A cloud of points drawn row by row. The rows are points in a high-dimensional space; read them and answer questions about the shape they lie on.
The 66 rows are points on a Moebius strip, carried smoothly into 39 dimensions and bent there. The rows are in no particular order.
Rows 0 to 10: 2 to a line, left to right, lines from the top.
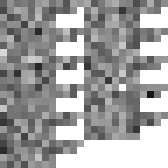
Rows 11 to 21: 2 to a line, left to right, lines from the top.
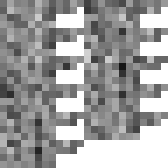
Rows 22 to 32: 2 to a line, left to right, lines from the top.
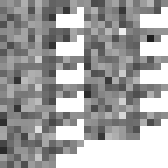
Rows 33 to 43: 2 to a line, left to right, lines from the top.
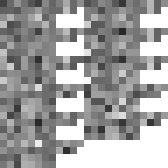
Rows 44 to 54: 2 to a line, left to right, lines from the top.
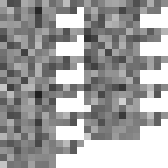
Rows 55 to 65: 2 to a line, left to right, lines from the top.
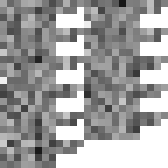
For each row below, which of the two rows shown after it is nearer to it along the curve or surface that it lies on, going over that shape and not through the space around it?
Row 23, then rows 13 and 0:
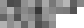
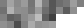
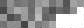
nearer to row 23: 13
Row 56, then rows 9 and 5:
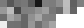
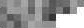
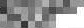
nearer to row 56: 5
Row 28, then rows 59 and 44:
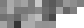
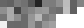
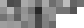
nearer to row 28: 44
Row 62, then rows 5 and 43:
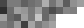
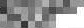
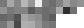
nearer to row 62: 5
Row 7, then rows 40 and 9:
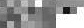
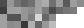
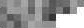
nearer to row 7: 9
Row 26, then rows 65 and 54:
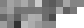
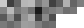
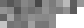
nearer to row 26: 65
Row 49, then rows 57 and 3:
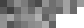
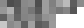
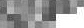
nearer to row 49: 57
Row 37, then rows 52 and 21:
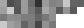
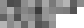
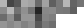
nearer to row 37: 52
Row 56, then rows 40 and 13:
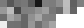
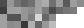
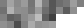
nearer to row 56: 40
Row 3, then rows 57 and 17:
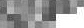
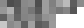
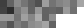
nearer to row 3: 17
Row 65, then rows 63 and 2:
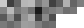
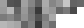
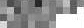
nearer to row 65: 63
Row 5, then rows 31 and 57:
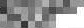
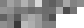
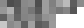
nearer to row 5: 31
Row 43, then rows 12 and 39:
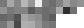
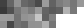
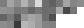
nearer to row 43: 39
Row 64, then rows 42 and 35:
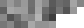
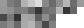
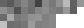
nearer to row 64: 42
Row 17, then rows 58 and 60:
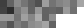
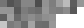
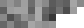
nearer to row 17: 58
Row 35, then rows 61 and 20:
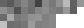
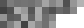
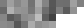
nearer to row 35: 61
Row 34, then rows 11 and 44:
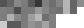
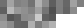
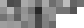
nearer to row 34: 44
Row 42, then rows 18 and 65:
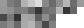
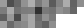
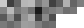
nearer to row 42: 65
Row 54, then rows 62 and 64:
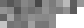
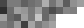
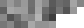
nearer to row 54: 62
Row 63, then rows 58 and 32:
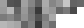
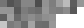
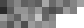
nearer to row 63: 58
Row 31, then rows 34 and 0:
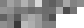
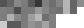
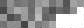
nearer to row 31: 0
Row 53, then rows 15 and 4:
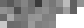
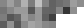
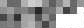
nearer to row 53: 4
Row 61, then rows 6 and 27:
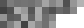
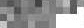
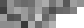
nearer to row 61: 27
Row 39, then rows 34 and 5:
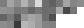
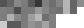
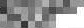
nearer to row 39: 5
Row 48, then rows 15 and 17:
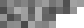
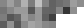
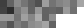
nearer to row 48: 15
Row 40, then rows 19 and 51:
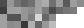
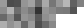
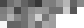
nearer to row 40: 51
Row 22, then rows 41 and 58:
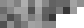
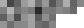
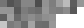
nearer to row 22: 41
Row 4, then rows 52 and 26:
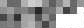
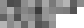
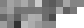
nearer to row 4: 26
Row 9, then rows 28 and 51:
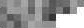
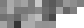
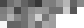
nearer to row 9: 28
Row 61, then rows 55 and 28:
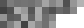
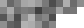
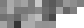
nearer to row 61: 28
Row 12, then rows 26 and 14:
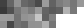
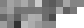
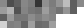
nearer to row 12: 14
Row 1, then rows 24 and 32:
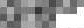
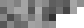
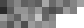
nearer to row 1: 24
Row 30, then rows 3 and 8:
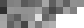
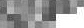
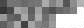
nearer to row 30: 8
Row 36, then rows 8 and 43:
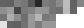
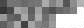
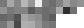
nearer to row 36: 8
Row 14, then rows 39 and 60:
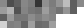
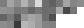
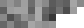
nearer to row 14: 39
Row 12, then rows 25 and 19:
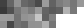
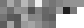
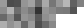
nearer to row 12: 19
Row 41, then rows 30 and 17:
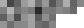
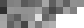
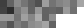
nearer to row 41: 17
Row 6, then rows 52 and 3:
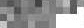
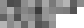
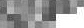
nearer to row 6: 52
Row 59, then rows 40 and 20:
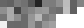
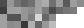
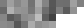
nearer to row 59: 40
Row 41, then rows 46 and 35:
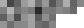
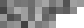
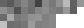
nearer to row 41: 35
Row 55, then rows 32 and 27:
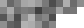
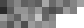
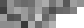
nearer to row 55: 27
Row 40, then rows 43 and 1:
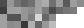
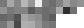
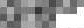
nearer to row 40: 43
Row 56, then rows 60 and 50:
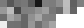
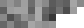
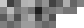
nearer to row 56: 50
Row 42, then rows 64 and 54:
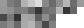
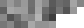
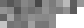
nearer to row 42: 64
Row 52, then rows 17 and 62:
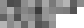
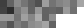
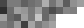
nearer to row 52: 17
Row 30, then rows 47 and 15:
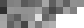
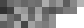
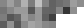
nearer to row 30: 47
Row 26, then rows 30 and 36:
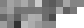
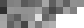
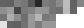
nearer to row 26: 30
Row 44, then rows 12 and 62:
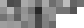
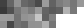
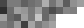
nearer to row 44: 12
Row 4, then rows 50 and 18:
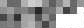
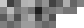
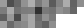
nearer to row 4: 50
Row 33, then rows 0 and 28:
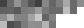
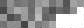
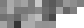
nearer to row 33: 0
